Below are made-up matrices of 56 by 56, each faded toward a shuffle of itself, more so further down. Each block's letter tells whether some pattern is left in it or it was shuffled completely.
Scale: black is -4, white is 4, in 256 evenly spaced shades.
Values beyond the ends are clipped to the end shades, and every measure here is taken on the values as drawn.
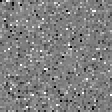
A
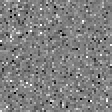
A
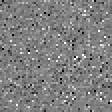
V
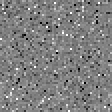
A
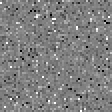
A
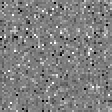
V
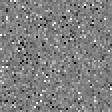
A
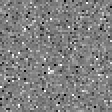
A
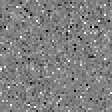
A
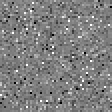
V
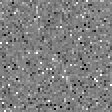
A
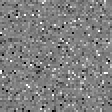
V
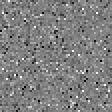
V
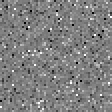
A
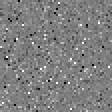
A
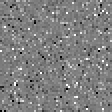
A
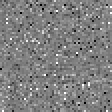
V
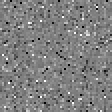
V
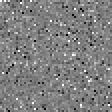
V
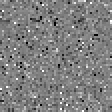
V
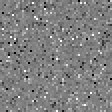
A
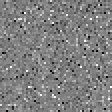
A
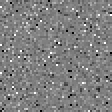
V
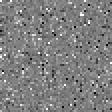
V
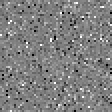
V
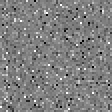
V
